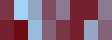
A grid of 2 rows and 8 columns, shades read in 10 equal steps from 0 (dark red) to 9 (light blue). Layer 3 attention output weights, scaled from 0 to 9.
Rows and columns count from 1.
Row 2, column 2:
0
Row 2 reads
1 0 8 4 2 1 7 4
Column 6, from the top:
1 1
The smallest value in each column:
1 0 7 3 2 1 1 4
